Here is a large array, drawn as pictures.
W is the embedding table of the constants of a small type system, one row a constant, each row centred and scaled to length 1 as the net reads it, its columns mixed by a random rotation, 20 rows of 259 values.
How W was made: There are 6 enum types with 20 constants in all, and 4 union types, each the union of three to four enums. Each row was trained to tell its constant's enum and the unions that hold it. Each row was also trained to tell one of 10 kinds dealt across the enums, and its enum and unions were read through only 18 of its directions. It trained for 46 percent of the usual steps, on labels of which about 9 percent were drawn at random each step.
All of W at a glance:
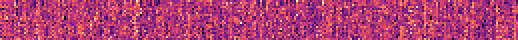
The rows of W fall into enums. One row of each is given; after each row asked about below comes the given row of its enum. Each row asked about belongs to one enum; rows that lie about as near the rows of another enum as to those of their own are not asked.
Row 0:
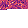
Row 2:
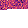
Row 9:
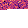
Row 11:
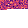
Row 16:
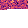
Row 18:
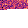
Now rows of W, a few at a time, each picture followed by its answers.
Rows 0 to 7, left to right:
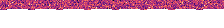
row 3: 11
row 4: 18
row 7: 0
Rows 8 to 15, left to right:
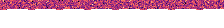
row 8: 9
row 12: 16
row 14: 16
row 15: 2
